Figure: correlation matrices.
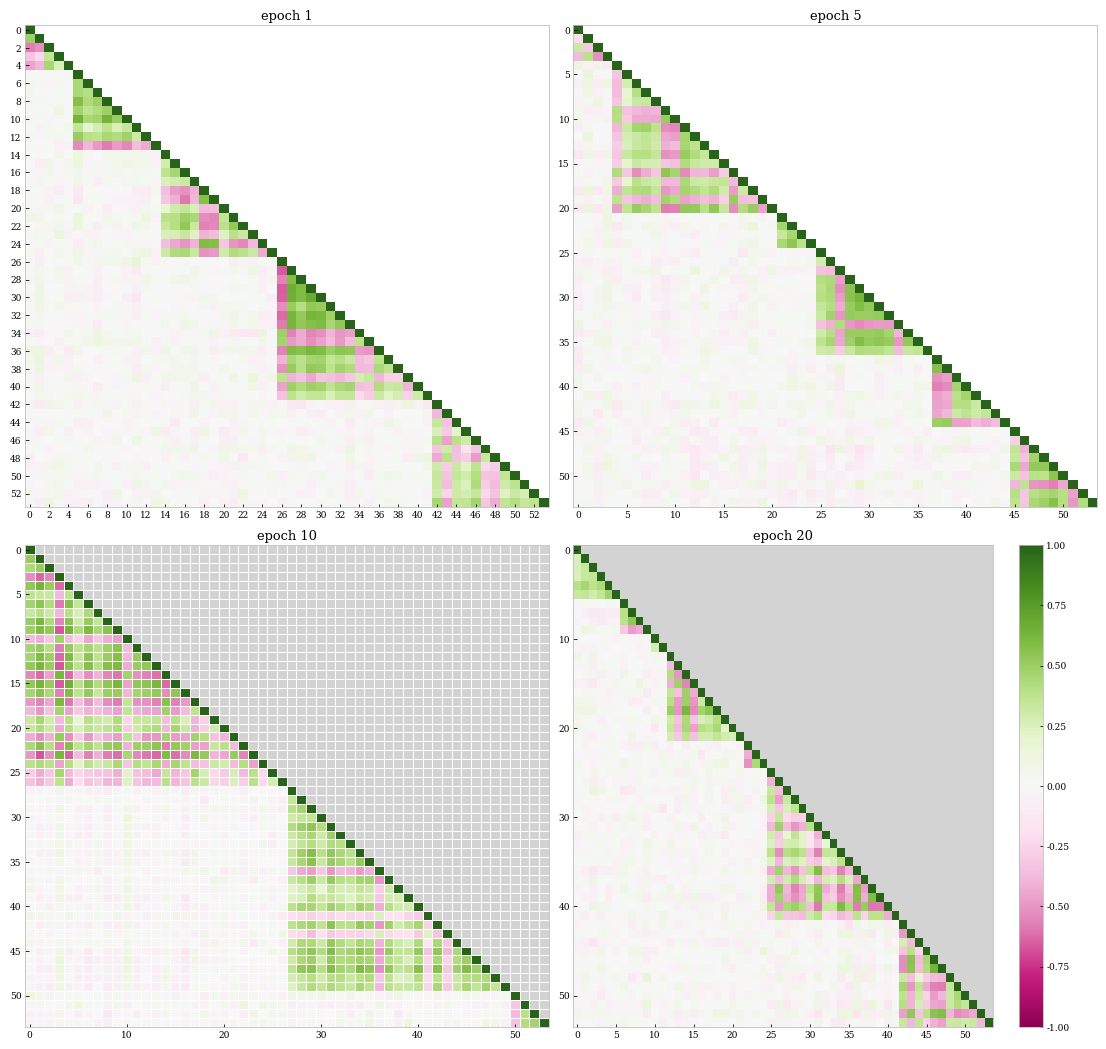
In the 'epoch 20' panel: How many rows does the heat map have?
54
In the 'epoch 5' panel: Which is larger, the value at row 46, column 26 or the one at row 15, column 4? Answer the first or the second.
the first
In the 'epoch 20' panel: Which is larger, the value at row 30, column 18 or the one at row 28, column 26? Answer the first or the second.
the first
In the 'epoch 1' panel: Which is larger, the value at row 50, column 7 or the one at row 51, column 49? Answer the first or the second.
the second
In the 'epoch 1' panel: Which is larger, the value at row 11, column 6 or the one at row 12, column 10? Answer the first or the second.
the second
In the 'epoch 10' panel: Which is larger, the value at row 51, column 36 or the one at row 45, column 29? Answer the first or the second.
the second
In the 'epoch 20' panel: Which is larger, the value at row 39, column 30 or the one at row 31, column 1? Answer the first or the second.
the first
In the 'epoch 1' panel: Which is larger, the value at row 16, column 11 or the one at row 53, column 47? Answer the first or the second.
the first
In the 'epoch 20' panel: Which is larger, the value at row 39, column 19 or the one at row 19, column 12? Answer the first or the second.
the second
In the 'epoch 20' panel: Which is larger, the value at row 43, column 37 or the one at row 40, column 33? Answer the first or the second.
the second
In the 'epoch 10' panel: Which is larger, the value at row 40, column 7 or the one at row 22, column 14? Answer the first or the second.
the first
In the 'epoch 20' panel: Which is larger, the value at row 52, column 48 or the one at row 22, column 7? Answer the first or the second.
the second
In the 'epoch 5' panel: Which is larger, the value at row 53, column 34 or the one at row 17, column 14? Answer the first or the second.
the second
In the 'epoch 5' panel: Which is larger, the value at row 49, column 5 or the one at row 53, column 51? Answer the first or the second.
the first
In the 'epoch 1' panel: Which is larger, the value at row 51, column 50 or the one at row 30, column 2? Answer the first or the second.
the first
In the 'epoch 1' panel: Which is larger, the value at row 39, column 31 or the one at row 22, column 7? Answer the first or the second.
the second
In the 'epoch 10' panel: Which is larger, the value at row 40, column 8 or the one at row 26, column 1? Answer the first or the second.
the first
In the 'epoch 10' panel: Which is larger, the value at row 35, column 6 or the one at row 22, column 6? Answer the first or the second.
the second
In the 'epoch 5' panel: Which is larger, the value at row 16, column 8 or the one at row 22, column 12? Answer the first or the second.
the second
